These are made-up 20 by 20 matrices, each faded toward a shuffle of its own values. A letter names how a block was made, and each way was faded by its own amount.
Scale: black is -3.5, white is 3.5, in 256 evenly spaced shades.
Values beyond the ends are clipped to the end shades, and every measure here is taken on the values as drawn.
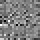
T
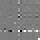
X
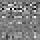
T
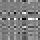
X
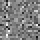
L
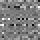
T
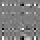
X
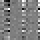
X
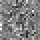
L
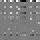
X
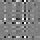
X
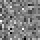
L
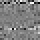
T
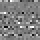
T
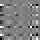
X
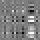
X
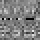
T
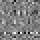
T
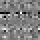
T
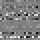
T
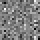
L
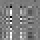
X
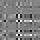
X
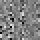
L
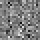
L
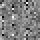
L
